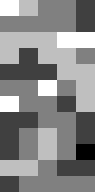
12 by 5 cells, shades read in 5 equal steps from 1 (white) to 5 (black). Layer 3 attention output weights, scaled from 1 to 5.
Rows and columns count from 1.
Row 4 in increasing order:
2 2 2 3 4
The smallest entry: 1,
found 5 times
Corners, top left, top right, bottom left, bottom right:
1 4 4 3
